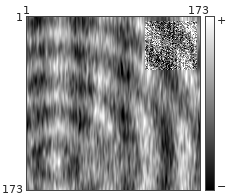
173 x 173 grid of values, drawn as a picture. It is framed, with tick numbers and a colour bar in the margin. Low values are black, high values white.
Roughest part: top right. Odd patch: rougher, in the top right. Slope: none. Stripes: upright, repeating 4 times. Histogram: bell-shaped. Rings: centred on the bottom left.
